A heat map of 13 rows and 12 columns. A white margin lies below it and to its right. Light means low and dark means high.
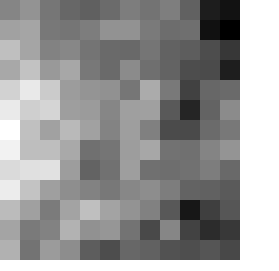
The ninth with the highest average is the top right. The ninth with the lowest average is the middle left. Values rise toward the right.
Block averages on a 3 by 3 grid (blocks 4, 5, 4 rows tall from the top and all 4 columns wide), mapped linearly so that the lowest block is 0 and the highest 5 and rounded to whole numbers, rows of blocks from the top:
235 | 024 | 235
